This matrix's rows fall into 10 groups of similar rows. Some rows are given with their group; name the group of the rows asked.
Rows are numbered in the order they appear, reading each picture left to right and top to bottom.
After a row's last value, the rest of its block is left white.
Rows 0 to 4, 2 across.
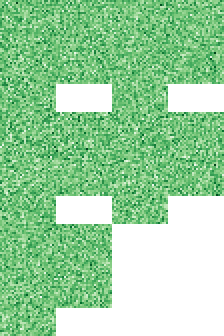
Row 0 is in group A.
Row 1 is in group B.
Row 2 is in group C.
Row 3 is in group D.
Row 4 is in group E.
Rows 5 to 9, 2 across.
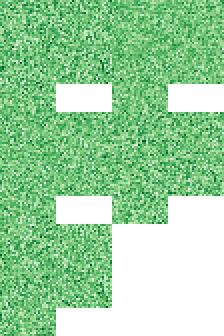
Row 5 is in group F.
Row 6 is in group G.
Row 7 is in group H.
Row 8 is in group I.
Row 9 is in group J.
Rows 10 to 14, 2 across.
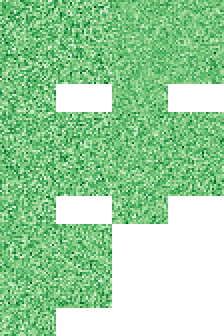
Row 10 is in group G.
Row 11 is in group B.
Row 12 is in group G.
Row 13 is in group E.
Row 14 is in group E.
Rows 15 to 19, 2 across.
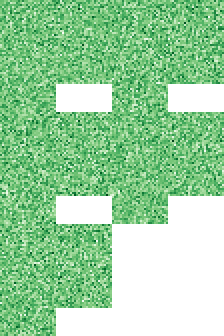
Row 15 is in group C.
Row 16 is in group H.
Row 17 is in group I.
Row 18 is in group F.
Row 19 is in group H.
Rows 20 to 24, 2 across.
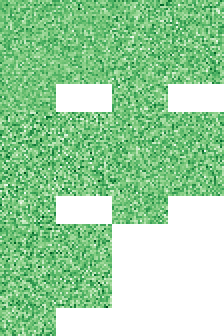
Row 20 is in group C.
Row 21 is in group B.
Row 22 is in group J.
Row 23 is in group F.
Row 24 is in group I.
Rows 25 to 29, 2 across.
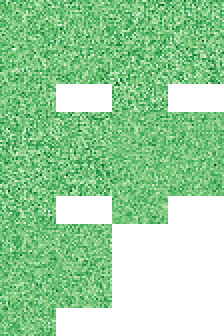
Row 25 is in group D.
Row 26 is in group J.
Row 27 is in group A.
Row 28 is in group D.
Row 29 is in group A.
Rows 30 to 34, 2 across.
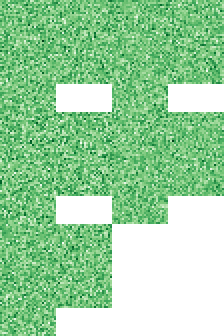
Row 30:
F
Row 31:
B
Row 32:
H
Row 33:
D
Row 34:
G
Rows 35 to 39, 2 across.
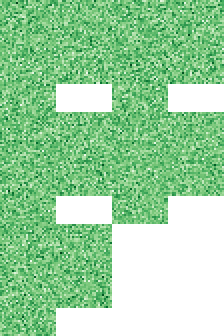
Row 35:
E
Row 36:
G
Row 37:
A
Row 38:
A
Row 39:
D
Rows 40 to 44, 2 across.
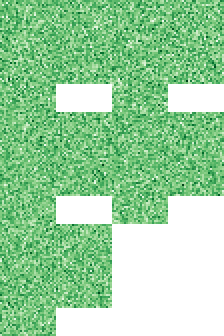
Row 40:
A
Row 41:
F
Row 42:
B
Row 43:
G
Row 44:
J
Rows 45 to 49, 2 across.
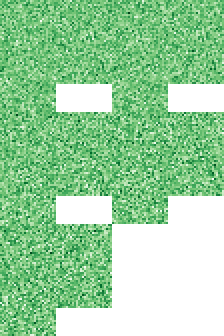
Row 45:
F
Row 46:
F
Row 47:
E
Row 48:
A
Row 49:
G
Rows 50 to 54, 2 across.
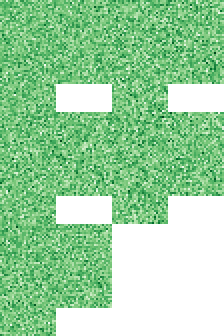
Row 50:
G
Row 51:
B
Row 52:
F
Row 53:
I
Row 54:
A
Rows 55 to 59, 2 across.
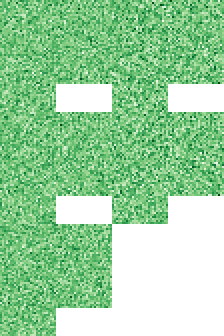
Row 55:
E
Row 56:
I
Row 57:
J
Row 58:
J
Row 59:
G
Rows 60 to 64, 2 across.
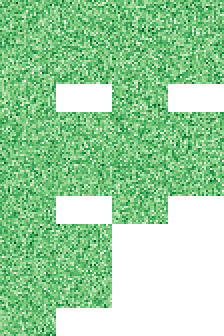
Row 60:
E
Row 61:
H
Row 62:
A
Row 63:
G
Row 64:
I
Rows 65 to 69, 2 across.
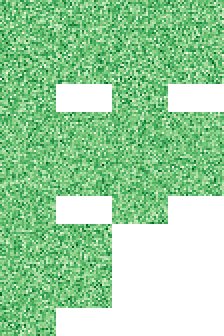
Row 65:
G
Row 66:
A
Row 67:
D
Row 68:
I
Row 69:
H
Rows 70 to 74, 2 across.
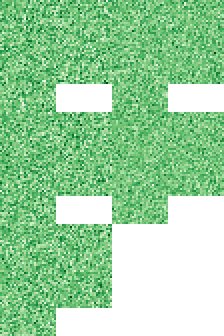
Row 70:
I
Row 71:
D
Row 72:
G
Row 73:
E
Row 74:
G
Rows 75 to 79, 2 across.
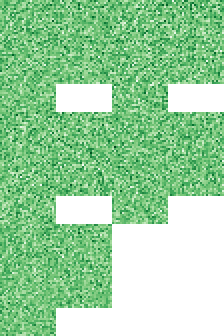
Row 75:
C
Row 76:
C
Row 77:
E
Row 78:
G
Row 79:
C
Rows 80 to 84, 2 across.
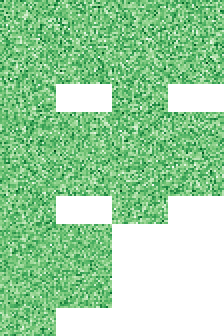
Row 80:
B
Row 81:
H
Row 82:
I
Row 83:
E
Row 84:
E
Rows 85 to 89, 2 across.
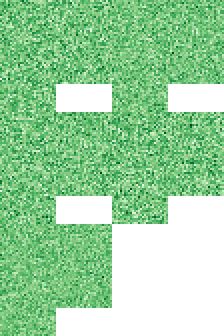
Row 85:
G
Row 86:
H
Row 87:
H
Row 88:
A
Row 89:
D
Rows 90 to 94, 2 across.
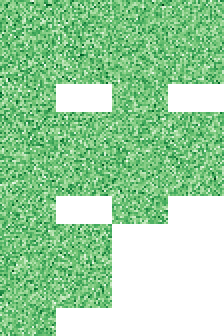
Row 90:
J
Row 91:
I
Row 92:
D
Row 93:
F
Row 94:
F
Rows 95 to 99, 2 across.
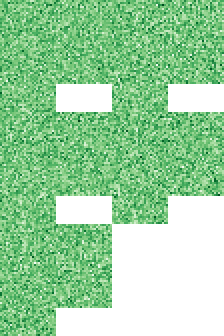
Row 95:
J
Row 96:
J
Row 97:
C
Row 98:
I
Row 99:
H
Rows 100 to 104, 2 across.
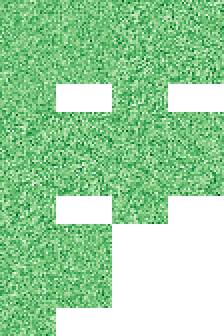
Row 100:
J
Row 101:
E
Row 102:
E
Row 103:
I
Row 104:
D
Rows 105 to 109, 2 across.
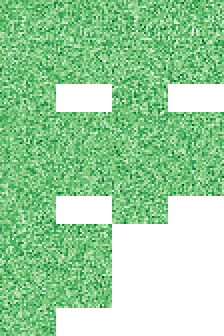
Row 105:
H
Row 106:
H
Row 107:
I
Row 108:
G
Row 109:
C
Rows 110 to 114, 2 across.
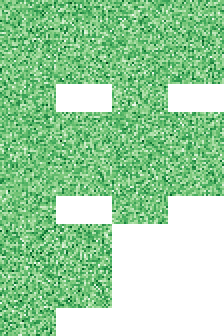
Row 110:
H
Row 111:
E
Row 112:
F
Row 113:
G
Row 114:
H
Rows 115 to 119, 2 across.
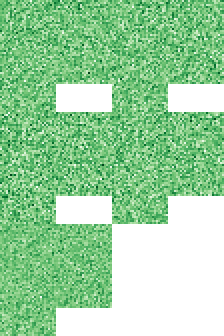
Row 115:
C
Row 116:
F
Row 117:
A
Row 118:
C
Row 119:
E
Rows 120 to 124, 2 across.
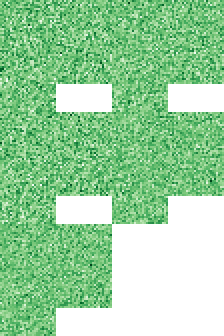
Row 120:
F
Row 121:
E
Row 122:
E
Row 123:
B
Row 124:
E
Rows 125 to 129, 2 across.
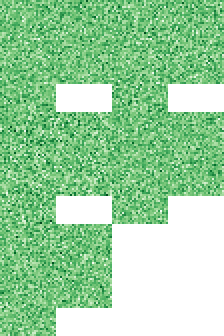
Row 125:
H
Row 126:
H
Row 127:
I
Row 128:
A
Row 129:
F
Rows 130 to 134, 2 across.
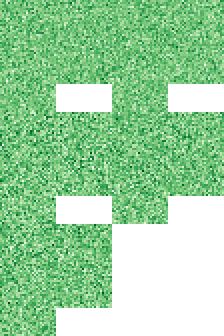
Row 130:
D
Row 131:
F
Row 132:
J
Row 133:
G
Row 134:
C
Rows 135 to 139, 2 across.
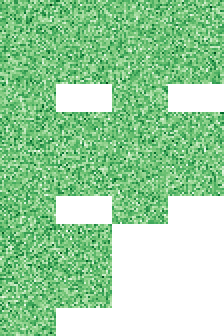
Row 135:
I
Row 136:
B
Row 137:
H
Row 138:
F
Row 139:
C
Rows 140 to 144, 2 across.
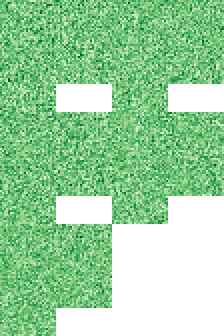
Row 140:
J
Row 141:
E
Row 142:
G
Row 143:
B
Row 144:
G
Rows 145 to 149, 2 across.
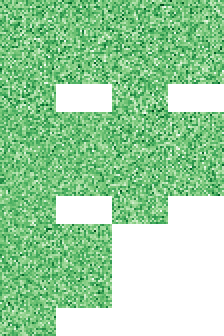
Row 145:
H
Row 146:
I
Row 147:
F
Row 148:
J
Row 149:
J
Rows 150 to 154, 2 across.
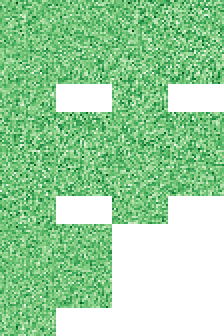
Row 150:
E
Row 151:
E
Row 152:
H
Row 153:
C
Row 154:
E
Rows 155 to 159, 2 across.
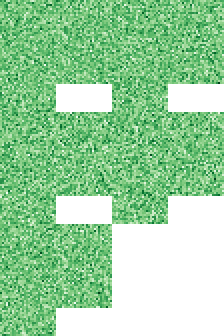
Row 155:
J
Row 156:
A
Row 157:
F
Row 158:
I
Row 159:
J
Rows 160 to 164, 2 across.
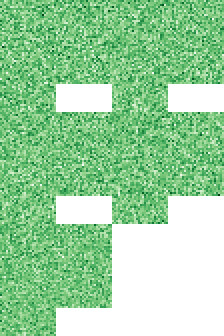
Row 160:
H
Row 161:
E
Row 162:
E
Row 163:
I
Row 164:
C
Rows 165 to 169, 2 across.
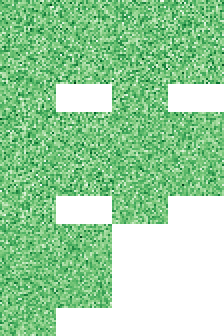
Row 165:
I
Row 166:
G
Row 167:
E
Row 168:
G
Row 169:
G
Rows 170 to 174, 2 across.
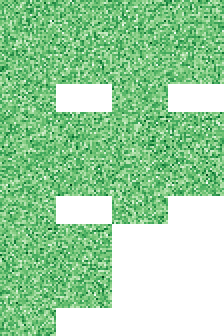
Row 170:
F
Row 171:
C
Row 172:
G
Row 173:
B
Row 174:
B
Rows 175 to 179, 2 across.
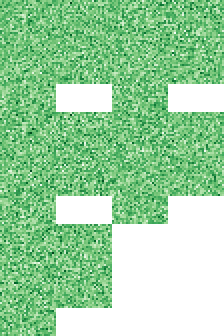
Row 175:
E
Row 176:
C
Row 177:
E
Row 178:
F
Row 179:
H
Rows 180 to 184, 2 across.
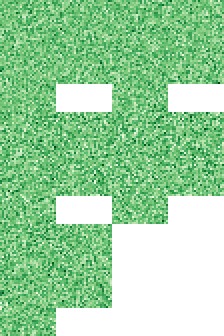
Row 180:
F
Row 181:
I
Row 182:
B
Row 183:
C
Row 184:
F
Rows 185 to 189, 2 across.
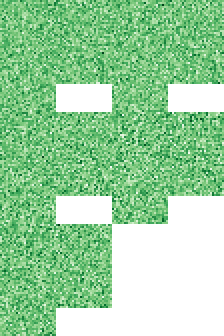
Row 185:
B
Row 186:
J
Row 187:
E
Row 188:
C
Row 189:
I
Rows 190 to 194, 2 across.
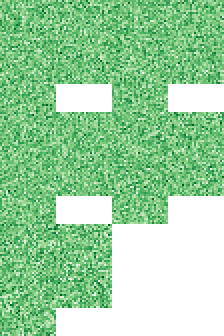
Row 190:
H
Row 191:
A
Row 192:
J
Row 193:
G
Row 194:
B
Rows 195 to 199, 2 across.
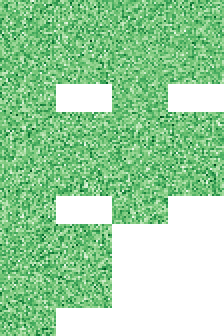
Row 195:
J
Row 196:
C
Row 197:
E
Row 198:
B
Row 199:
H
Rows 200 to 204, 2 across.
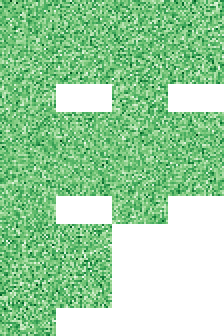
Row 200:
E
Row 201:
G
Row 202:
D
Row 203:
E
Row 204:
A
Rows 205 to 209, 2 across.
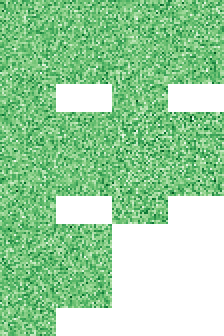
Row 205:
D
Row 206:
B
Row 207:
D
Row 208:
C
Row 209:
G
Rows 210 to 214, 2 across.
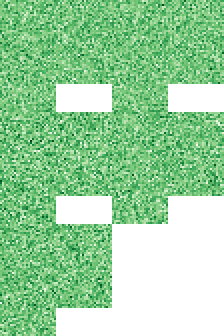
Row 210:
J
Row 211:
J
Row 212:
H
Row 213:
B
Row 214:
G
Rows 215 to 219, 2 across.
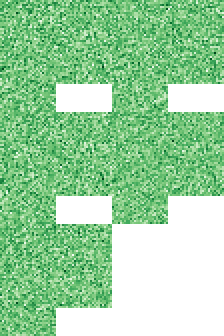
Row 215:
F
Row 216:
B
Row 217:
F
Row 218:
F
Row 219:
C
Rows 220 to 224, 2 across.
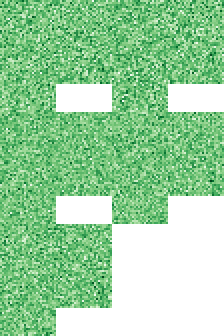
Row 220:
E
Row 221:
G
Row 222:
A
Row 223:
J
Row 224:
B
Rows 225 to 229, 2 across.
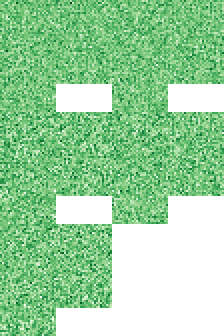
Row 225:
A
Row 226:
J
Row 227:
F
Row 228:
J
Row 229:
E
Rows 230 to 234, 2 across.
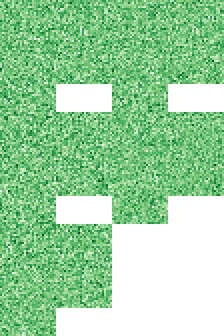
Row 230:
H
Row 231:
H
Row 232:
J
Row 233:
D
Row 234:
C
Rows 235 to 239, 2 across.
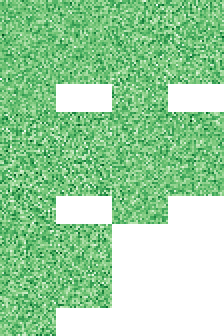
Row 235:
G
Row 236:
J
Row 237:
A
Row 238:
C
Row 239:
I
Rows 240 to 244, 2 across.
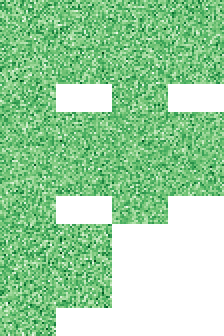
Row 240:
D
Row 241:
H
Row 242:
D
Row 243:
G
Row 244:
F
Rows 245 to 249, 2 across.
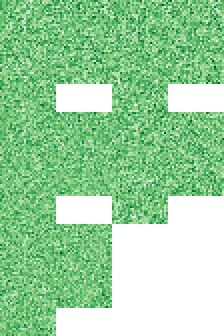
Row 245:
C
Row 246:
I
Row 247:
C
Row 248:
E
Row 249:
D
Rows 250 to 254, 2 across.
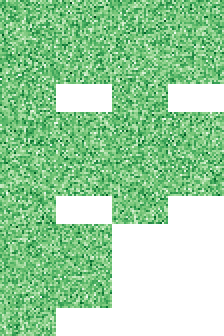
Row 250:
G
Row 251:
C
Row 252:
I
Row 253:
I
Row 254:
E
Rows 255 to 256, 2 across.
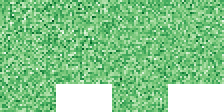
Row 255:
C
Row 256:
A
